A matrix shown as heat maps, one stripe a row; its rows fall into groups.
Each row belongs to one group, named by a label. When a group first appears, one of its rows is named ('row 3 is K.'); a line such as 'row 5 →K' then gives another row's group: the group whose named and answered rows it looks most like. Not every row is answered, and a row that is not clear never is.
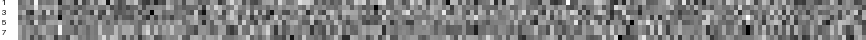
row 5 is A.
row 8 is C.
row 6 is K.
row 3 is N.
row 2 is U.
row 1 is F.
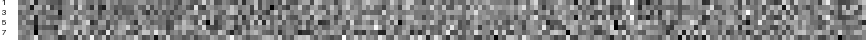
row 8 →F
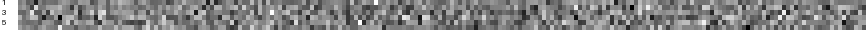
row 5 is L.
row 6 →K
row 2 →A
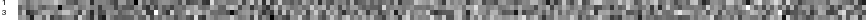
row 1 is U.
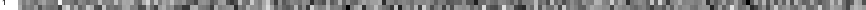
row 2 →L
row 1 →K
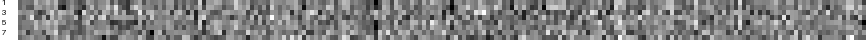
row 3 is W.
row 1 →U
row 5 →U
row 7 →N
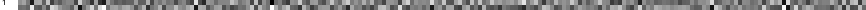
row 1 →N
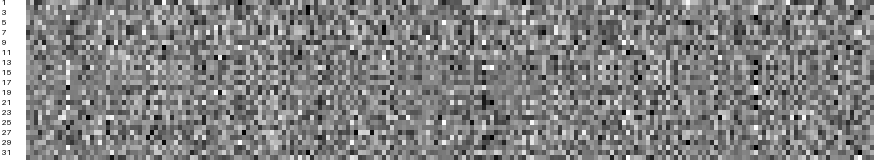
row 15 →K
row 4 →K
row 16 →A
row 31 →C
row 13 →K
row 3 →C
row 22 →K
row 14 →W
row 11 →C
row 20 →K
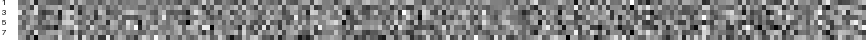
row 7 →A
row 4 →L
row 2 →A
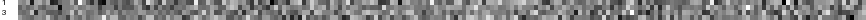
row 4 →C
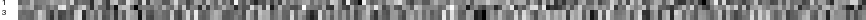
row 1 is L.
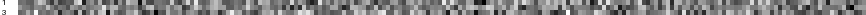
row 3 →F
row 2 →C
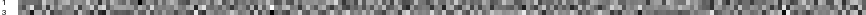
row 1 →L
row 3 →N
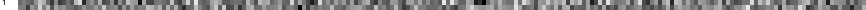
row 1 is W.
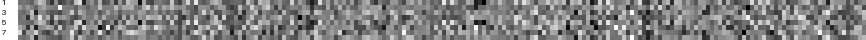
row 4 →C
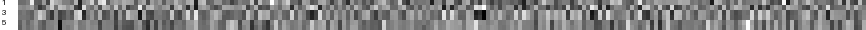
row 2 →W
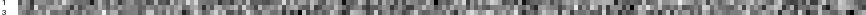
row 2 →A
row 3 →C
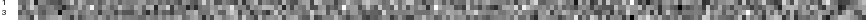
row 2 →F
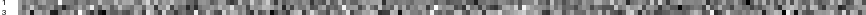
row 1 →K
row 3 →N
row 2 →F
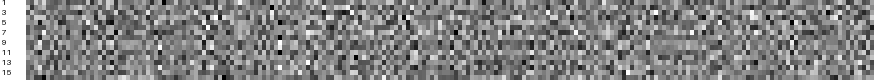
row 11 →N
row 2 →L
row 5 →N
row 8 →N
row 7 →F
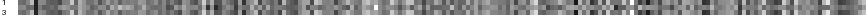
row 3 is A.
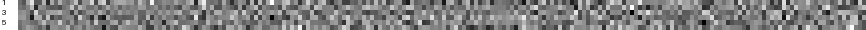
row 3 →A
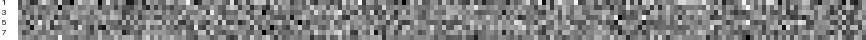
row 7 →L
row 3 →L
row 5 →C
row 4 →C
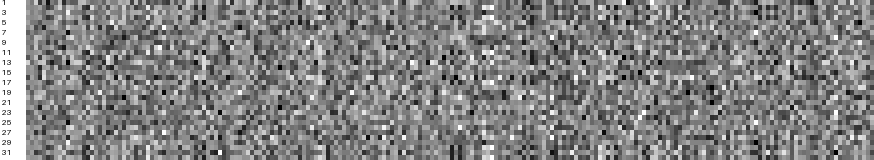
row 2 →W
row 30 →W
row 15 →A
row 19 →F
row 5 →C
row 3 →K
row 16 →F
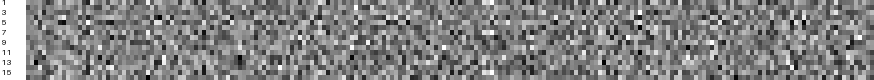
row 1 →W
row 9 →L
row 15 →W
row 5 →N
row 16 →L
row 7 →W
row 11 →A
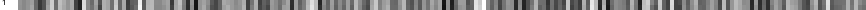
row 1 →W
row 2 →W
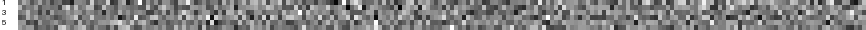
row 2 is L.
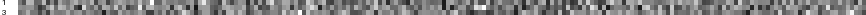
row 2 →W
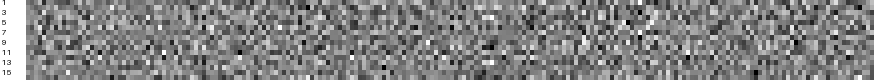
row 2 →C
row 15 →K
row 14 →U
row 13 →W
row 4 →W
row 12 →F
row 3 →A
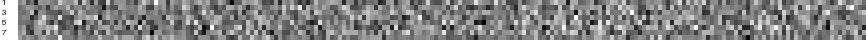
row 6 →U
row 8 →K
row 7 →N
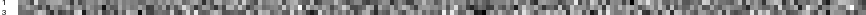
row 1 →A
